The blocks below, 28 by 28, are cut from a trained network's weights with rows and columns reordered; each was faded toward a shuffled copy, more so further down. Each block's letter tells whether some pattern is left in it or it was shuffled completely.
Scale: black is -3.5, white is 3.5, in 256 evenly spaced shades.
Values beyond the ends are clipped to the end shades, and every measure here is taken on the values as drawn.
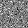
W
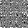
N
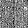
N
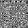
N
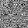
N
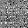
N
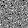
W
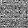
N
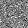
W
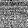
N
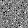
W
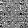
N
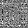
N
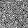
W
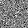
W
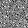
W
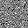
W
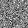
W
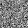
W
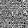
N
